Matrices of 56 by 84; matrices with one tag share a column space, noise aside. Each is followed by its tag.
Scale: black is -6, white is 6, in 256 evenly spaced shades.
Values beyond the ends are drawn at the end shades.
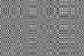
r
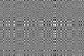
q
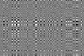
q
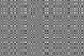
r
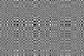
q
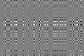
q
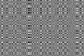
r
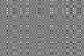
r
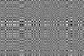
q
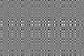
q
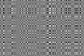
r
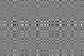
q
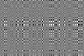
q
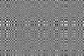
q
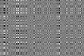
r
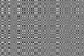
r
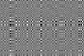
q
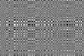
q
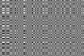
r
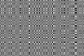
r
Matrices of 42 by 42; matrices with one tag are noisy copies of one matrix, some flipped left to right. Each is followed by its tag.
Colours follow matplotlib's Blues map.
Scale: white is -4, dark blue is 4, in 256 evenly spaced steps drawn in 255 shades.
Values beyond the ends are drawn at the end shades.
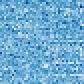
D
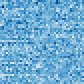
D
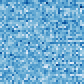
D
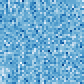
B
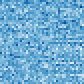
D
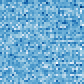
D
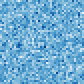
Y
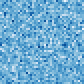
Y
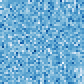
B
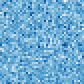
Y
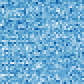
D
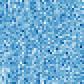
B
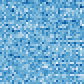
D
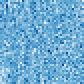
B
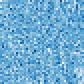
B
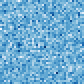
Y
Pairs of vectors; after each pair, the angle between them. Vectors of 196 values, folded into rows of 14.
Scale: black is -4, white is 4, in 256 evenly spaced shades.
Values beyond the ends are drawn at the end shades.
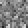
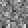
nearly parallel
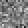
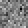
partly opposed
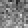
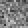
partly aligned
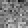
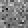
partly opposed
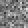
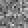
nearly parallel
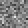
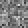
partly aligned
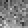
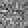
orthogonal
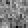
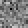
partly opposed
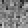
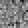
partly aligned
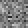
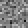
partly aligned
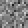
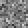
partly opposed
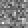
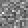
orthogonal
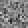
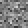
partly opposed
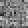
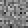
partly aligned
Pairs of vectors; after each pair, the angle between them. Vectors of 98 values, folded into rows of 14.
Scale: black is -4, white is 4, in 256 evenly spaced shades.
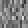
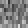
orthogonal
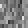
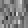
partly opposed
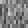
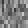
partly opposed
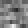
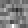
nearly parallel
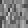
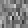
partly opposed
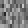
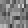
partly aligned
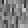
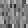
orthogonal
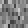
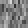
partly aligned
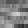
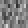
orthogonal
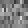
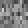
nearly parallel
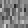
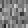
nearly opposite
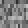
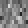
partly aligned
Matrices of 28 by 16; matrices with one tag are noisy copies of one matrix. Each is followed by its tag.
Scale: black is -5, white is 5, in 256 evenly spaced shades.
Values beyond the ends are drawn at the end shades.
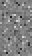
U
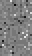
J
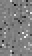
J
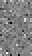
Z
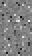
U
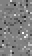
J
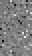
J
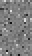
Z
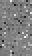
J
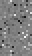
J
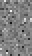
Z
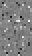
U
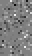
J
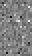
U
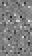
U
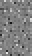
Z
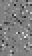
J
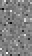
Z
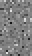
Z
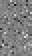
J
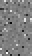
Z
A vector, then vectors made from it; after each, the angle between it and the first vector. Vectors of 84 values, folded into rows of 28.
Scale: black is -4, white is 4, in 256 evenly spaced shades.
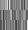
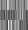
orthogonal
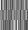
orthogonal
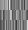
nearly parallel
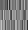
nearly opposite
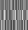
partly opposed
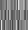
orthogonal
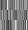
orthogonal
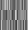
partly aligned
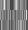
orthogonal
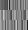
nearly opposite
